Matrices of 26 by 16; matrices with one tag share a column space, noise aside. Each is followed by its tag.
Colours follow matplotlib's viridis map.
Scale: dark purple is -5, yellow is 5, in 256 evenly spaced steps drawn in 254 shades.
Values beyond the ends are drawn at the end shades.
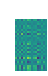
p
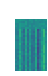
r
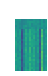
r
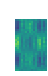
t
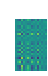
p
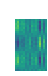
t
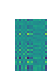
p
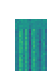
r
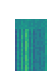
r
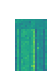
r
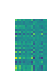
p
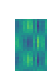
t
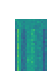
r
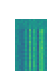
r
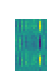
t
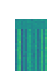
r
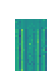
r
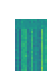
r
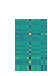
p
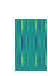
t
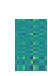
p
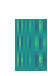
t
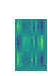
t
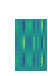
t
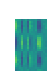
t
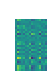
p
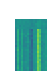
r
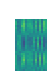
t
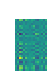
p
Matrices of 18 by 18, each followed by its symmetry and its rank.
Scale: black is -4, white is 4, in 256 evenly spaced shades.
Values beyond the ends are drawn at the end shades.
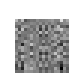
neither, rank three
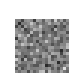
symmetric, full rank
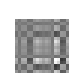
symmetric, rank one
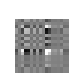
symmetric, rank one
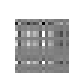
neither, rank one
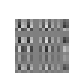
neither, rank one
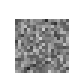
neither, full rank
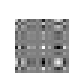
symmetric, rank one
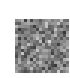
neither, full rank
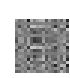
neither, rank three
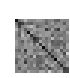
symmetric, full rank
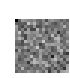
symmetric, full rank
